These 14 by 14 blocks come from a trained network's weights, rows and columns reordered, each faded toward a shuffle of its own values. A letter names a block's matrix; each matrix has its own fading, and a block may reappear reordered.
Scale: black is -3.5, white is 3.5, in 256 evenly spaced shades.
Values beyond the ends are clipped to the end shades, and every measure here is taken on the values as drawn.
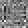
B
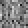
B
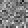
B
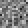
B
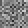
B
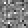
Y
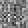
B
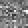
Y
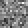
Y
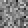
B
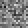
Y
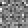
Y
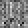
B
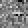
Y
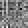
B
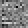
B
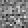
Y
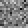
Y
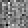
B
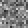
B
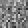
B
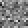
Y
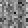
B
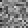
B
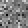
Y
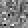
Y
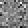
Y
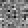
Y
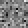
Y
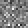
Y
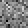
Y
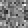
Y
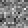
Y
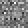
Y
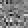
B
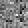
Y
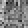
B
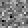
Y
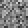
Y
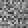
B
